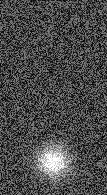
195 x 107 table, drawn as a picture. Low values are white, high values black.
Mirror symmetry: none. Stripes: none. Ninth with the lowest average: bottom middle. Average level on the scale: 70%. Dips: one, in the bottom middle.
